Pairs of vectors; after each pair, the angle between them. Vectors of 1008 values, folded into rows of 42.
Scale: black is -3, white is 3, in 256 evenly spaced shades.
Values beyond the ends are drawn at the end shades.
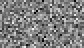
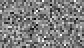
nearly opposite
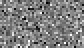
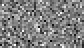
partly opposed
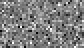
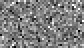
partly aligned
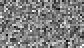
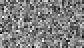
partly aligned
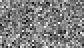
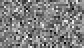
orthogonal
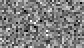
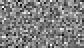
partly opposed
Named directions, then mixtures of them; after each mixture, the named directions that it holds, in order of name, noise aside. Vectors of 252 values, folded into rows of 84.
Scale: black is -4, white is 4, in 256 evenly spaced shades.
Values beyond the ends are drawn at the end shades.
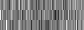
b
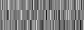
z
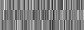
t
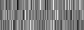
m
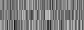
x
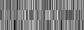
m, x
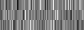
m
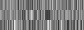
x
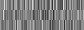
t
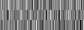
z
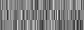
m, z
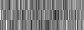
b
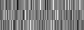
m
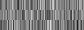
m, x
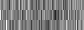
b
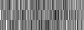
b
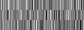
z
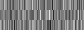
t, x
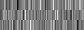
m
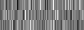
m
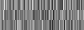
t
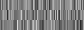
m, z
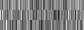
b, z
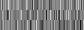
z
